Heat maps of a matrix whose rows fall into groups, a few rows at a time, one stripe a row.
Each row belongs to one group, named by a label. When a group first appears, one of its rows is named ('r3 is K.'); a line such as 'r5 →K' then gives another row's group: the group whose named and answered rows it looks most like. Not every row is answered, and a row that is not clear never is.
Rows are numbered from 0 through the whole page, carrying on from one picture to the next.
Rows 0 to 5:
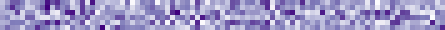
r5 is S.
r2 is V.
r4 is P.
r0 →P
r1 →P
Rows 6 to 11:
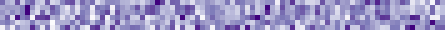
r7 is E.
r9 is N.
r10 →S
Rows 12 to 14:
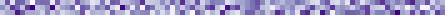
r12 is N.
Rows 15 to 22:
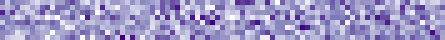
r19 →N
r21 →S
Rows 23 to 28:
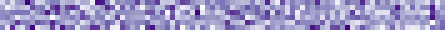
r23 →E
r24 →P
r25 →P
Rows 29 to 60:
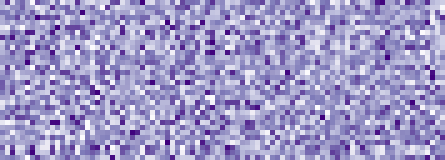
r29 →N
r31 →V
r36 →E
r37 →N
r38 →N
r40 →E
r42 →N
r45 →E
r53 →P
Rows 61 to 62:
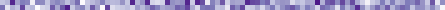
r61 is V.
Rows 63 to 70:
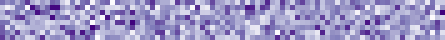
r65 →S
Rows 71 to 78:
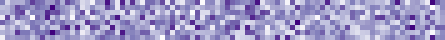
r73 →P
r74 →N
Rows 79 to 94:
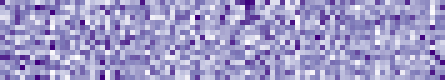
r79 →V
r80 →S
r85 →P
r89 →S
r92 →P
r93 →S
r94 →S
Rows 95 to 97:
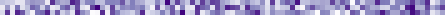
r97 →N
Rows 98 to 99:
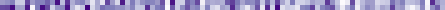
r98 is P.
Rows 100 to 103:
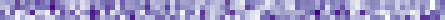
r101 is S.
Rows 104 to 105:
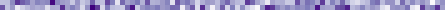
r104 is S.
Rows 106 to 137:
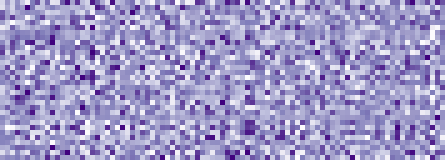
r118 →V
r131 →P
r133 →N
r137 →P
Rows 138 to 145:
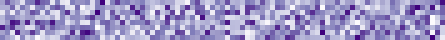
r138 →S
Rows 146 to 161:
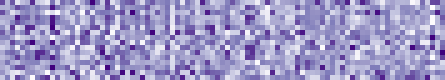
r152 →E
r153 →S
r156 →S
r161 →N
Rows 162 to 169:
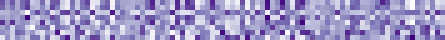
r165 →E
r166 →E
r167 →N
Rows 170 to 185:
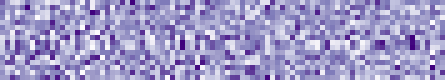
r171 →E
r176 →N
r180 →S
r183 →P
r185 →P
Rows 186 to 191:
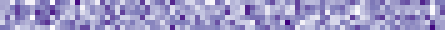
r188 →S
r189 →N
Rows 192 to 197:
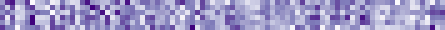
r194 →S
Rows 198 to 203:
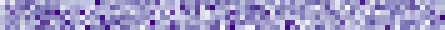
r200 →P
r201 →S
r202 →V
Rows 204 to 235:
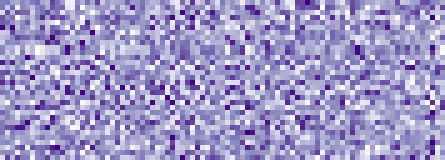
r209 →E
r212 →P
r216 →E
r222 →V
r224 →V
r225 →S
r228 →E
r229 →P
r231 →V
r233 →P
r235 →N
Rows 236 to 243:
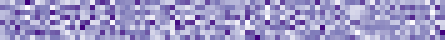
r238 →S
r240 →E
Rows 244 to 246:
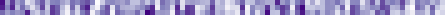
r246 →E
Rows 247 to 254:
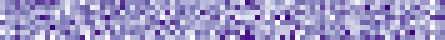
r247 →S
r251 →V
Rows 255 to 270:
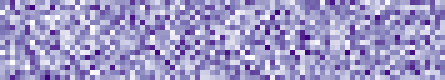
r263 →N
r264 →E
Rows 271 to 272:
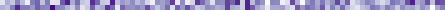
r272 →S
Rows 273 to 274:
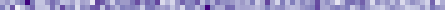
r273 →E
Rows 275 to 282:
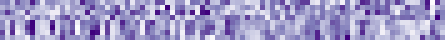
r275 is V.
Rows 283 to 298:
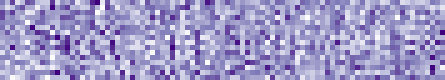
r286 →V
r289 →S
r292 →P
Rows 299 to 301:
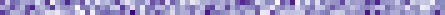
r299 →V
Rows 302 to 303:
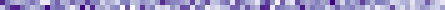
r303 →P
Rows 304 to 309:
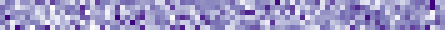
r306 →V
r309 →N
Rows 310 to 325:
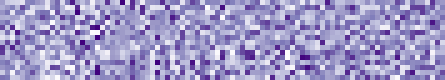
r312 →N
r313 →V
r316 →N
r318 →V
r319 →E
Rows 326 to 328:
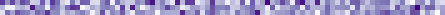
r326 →E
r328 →N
